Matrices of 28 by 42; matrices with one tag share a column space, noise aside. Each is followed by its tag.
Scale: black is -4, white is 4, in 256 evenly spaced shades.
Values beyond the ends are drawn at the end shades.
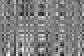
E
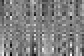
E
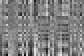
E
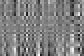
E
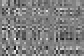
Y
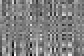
E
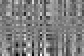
E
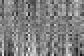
E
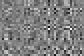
Y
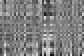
E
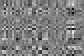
Y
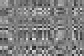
Y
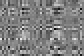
Y
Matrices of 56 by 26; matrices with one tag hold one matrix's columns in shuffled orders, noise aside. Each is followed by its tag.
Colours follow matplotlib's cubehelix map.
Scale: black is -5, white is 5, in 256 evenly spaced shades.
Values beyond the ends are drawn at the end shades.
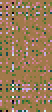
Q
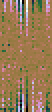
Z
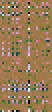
Q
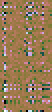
Q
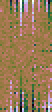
Z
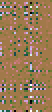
Q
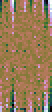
Z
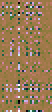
Q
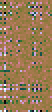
Q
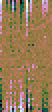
Z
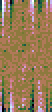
Z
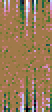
Z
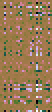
Q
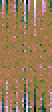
Z
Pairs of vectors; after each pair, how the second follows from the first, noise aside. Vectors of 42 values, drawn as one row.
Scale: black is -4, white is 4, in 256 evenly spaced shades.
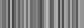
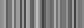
reversed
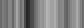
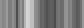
negated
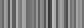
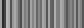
wrapped around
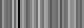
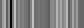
shuffled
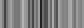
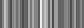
negated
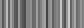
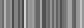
shuffled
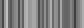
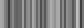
reversed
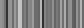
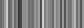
negated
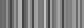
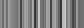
reversed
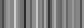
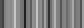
copied
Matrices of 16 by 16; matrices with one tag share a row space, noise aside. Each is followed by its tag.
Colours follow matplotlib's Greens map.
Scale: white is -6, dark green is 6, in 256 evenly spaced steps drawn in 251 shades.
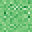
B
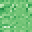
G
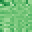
G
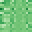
G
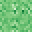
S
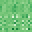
S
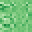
G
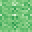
S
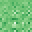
S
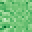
G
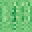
S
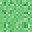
B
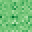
S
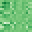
G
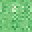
S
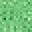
B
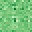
S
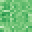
G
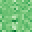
S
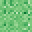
B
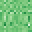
B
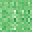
S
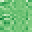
G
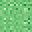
B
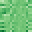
G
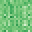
B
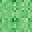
S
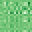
B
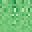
S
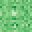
S
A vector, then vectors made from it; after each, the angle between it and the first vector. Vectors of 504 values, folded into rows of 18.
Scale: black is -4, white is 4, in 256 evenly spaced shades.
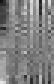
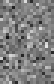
orthogonal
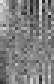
nearly opposite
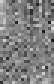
partly opposed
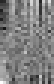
nearly parallel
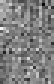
partly opposed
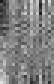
nearly parallel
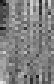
nearly parallel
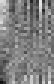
nearly opposite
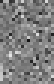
orthogonal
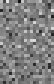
orthogonal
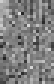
partly opposed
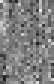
partly opposed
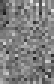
partly aligned
